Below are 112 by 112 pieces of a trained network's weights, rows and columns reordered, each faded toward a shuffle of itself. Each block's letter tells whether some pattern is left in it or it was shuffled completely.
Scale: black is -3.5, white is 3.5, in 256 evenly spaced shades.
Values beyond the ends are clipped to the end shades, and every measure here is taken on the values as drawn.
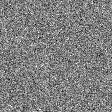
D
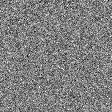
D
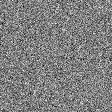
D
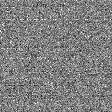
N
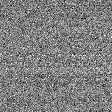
N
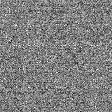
N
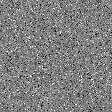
D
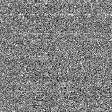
N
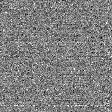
N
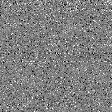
N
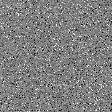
N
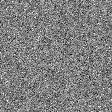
D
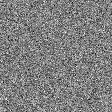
D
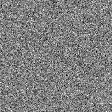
N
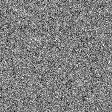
D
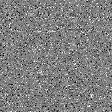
N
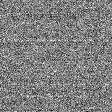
N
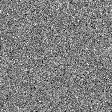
D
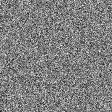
D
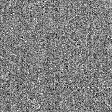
N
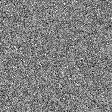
D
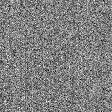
N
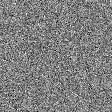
D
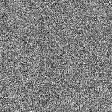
N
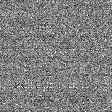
N
